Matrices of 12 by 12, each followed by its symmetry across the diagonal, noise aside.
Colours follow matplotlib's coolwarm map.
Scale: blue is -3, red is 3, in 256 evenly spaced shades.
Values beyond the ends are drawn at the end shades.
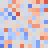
antisymmetric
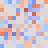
antisymmetric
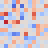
antisymmetric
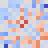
symmetric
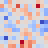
antisymmetric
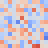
antisymmetric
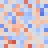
antisymmetric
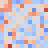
symmetric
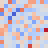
symmetric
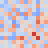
symmetric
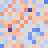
symmetric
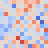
antisymmetric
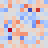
antisymmetric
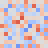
symmetric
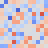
symmetric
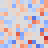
antisymmetric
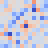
symmetric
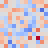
symmetric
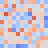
symmetric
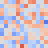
antisymmetric
